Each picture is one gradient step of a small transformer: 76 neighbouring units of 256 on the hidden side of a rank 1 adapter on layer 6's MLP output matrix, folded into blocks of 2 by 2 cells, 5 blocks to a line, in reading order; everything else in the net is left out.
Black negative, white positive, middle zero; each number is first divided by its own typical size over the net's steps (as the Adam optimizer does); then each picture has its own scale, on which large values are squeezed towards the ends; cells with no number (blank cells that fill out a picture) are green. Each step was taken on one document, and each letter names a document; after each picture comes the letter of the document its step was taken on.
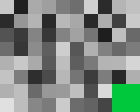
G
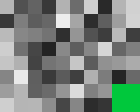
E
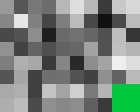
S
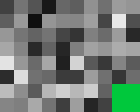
E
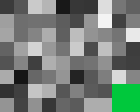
G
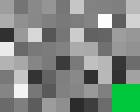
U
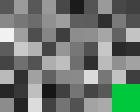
S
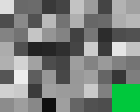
G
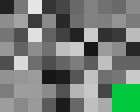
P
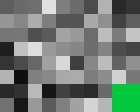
S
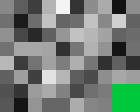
G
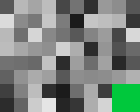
P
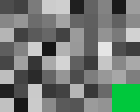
S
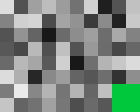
S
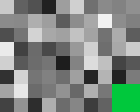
U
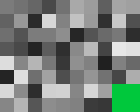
E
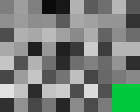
G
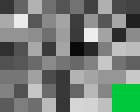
P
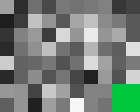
U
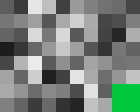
P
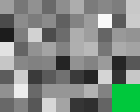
U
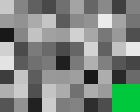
U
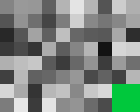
E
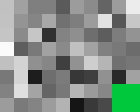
U
